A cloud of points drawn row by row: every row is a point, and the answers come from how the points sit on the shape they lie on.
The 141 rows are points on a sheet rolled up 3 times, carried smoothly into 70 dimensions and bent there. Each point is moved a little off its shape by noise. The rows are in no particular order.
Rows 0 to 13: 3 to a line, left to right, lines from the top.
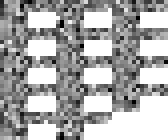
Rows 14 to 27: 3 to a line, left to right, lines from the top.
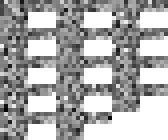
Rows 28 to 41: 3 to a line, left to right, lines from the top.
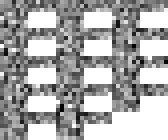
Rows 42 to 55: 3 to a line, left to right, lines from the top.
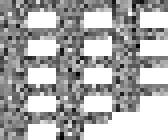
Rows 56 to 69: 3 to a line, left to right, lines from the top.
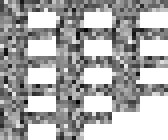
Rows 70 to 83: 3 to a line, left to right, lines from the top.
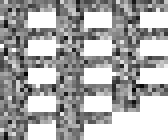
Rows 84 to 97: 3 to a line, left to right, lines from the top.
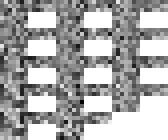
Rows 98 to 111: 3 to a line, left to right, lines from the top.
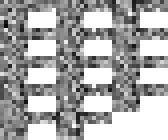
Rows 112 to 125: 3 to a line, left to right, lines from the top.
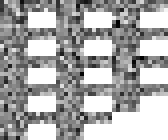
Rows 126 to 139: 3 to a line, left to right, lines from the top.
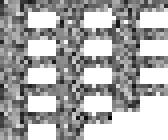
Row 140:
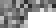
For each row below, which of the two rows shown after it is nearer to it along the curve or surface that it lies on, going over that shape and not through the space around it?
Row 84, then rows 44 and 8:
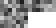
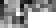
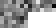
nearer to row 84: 44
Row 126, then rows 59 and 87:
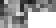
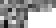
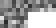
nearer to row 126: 87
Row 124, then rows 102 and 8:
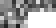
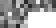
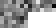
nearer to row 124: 102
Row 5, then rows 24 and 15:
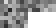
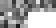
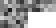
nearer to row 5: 15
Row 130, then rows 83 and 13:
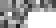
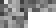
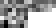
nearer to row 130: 13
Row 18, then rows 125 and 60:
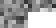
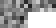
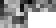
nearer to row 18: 125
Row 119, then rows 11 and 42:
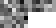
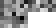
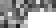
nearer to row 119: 11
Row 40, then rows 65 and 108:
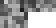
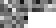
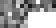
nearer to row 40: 65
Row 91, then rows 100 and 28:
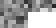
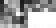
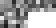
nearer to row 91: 100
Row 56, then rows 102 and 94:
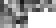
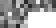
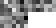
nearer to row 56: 94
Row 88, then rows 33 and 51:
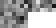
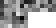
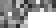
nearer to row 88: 33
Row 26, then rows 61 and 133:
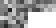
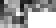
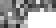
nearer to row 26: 61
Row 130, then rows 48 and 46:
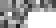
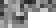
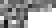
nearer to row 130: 46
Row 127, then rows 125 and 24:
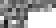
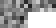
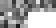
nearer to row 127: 125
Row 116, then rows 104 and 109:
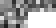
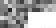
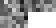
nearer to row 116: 104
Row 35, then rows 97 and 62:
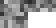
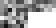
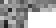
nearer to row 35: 62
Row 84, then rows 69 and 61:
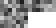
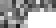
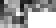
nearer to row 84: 61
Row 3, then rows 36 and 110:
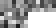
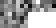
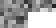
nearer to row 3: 36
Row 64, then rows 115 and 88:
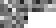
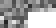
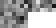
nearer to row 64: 115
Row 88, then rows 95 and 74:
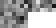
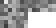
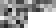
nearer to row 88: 95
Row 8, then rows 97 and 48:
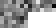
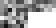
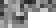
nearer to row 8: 48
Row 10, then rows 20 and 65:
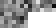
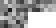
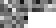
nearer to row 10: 20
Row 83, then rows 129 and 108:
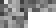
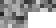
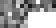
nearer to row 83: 129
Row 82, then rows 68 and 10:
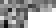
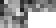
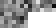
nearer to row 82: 10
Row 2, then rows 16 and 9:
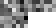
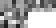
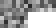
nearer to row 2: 9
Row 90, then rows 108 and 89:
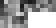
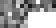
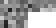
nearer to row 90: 89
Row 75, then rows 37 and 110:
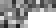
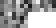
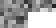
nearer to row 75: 37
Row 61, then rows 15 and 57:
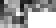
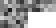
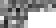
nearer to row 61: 15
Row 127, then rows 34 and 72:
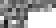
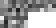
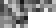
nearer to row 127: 34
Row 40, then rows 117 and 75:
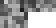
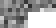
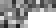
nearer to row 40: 117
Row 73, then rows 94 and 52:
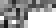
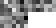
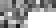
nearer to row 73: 52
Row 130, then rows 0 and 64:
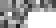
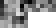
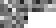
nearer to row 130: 0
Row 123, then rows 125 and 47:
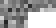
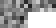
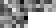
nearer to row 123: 125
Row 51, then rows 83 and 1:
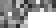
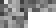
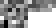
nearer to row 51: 1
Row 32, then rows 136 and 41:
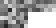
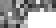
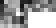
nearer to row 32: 41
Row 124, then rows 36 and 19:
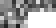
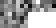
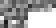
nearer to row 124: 36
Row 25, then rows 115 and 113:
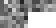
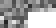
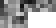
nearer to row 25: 113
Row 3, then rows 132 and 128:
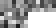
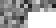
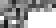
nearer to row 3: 128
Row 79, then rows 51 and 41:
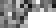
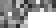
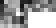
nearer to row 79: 51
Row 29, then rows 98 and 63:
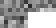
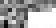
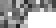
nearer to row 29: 98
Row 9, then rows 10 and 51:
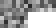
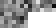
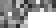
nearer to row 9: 10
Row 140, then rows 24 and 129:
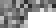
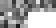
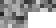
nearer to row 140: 129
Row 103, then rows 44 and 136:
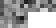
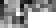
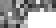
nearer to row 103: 44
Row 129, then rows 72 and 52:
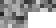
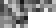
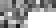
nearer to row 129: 72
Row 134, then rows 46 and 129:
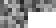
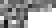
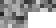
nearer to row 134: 129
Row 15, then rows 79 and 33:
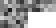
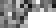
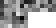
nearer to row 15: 33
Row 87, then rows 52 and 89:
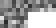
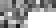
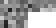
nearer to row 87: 89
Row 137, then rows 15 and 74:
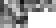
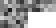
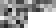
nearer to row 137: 15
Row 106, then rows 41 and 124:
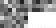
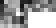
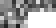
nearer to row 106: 41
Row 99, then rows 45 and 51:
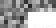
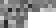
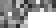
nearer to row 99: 45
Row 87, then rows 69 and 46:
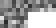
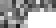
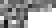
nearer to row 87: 46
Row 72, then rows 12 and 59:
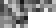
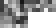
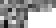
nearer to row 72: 12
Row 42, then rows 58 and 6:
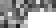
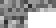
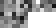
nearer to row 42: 6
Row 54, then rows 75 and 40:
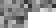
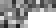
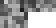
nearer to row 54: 40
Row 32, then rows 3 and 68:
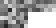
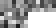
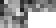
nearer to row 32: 68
